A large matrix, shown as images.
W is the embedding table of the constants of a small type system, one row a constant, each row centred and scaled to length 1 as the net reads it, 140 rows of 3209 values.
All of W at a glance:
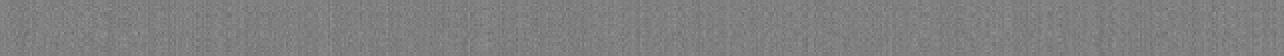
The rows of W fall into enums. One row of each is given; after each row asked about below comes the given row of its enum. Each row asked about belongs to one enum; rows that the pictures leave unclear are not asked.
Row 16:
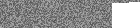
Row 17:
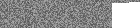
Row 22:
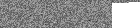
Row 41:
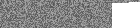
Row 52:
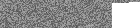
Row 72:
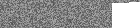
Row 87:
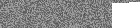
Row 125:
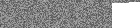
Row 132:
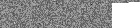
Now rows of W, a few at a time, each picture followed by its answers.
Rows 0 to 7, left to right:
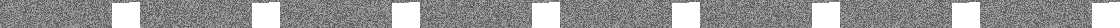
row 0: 87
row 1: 16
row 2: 22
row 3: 41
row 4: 125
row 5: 41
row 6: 125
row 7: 87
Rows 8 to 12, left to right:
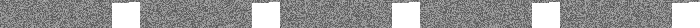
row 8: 125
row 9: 52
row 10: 41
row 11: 87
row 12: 41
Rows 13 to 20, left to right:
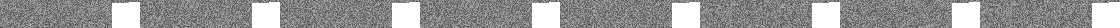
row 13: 22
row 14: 16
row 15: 17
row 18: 132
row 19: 52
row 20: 132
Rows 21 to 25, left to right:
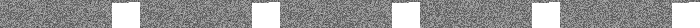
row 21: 22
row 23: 22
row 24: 16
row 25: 125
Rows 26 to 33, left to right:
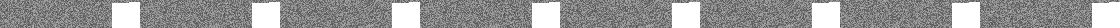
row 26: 17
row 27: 87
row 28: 52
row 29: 87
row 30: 52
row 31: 52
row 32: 125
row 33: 72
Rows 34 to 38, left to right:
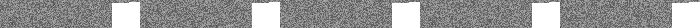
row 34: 72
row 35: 52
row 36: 125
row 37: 72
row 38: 41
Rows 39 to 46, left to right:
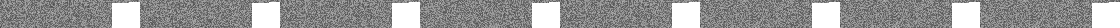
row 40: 72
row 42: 87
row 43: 41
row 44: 125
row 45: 125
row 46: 125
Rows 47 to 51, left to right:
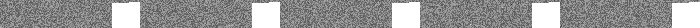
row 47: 16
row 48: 52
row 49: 17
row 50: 132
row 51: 41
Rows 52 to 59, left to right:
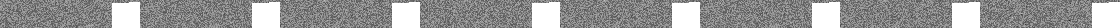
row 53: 87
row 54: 125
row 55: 17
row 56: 125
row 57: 87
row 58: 125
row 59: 22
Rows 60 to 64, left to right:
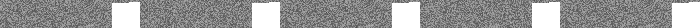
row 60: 52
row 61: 17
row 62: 52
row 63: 87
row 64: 52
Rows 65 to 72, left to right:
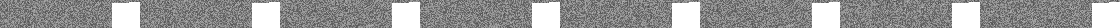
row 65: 17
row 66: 17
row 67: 52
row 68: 87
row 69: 41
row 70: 52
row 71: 132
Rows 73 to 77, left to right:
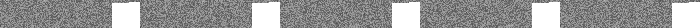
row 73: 125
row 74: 41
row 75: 87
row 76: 52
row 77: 125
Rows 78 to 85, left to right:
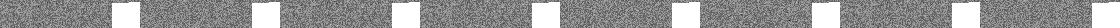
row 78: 132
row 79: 125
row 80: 132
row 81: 132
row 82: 17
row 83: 22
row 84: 132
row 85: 125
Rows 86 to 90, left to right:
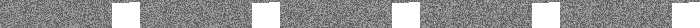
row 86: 87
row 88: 22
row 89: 132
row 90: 132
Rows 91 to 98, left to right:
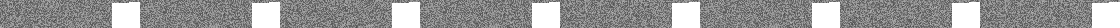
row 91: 16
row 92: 87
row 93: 52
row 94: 87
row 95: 41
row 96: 87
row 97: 72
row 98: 41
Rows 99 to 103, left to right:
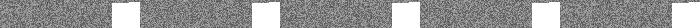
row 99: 132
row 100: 125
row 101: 41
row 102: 17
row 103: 132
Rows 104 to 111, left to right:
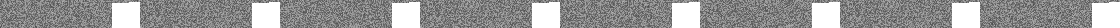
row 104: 41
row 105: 16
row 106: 87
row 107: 16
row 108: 41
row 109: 52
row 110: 16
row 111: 72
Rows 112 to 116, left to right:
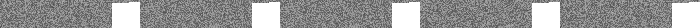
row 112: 41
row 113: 87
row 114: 87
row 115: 52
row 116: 41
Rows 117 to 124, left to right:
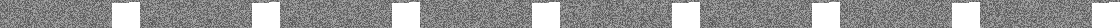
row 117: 17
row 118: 72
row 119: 72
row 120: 125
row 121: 132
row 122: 72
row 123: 17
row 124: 16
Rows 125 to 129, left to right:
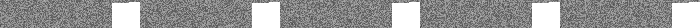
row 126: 52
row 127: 72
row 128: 41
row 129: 41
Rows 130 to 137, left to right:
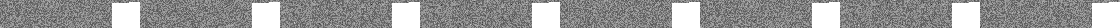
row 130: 16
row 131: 52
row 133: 132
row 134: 17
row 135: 16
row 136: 132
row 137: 41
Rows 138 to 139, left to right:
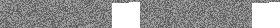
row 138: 52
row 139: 17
